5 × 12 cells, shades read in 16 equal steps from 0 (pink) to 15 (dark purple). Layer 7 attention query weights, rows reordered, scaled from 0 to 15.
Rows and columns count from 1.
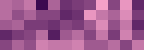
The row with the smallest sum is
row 5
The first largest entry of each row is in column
4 6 12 5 1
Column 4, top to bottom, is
15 9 10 5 3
